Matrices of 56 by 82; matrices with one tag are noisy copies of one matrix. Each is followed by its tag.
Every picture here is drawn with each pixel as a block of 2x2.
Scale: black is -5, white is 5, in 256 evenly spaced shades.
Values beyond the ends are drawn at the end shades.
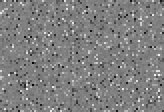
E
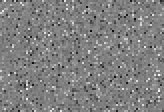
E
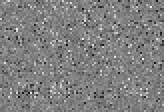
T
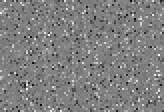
E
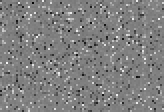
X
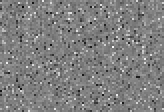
X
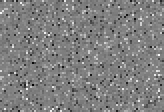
E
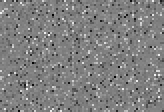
E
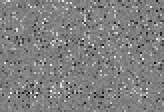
T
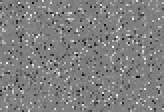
X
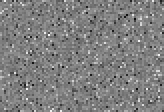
E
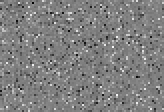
X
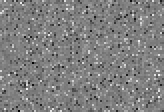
E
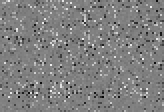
T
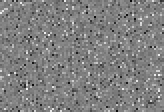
E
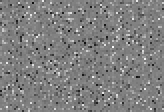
X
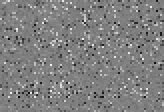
T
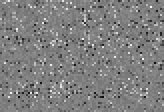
T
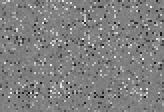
T
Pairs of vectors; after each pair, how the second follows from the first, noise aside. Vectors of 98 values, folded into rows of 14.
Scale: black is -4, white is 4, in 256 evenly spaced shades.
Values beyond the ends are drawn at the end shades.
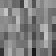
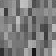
sign-scrambled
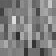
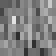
copied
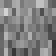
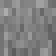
shrunk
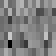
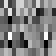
scaled up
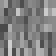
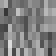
copied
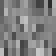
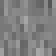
shrunk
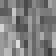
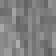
shrunk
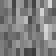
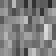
sign-scrambled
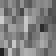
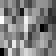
scaled up
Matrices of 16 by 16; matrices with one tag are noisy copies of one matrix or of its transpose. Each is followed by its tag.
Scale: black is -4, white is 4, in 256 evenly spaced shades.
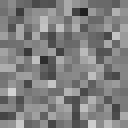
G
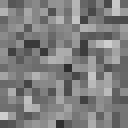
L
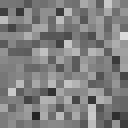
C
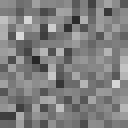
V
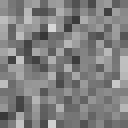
V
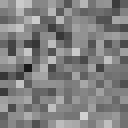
V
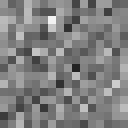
V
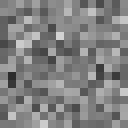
G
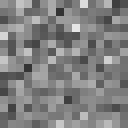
V
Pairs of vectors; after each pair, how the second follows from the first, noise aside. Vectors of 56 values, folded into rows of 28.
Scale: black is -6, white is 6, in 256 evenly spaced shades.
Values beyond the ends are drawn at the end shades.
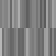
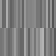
shuffled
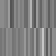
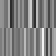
scaled up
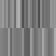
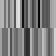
scaled up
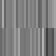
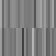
shuffled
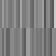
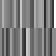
scaled up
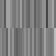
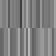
shuffled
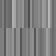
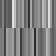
scaled up
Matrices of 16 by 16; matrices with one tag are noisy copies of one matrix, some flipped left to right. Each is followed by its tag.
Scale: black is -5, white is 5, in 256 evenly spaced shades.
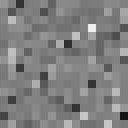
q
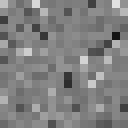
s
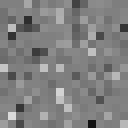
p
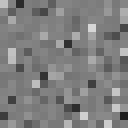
q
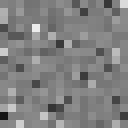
q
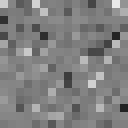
s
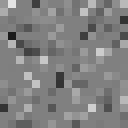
s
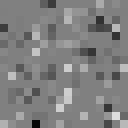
p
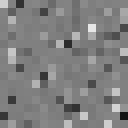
q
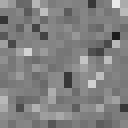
s
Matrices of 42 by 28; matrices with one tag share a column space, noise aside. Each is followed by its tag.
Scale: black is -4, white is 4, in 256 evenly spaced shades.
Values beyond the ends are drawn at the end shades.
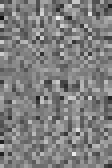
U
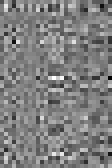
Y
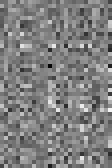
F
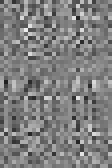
U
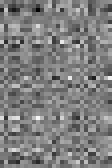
Y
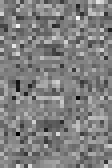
U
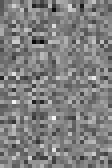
Y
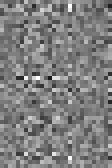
Y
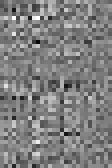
U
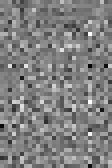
F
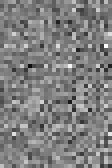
F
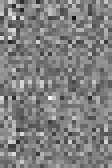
U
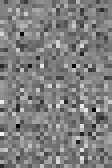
F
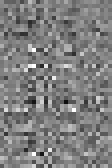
F
